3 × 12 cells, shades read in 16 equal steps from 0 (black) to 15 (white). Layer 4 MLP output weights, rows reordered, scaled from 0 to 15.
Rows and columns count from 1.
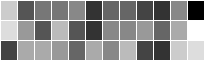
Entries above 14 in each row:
0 1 0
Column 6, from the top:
3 3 10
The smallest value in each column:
4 5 5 7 5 3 6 6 4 3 8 0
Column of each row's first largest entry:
1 12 12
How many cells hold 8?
5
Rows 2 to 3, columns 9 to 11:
9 6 10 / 4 3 12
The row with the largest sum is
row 2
